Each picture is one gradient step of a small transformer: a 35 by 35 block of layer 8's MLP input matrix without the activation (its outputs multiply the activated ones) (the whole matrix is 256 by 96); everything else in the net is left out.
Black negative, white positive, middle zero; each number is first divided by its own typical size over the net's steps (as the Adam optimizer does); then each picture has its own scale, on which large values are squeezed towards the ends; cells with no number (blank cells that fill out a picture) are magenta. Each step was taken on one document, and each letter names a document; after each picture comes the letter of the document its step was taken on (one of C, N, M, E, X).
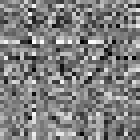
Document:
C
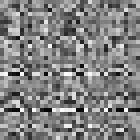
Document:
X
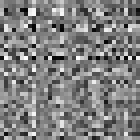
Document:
C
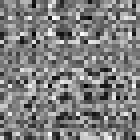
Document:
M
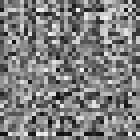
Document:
M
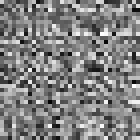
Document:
M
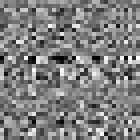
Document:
C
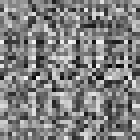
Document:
M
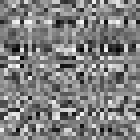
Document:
X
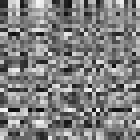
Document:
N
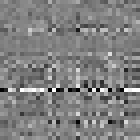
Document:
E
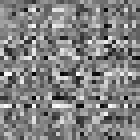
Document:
C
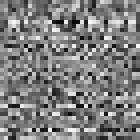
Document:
X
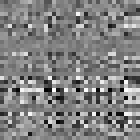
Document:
E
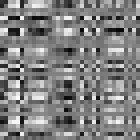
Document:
N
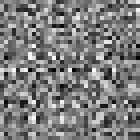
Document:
C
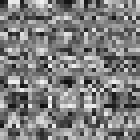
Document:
N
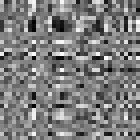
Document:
C
